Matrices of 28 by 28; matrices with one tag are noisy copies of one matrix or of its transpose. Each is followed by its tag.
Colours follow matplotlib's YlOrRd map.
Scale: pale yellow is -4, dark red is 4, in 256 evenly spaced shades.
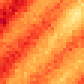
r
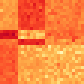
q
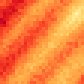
r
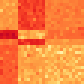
q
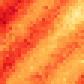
r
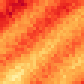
r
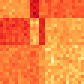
q
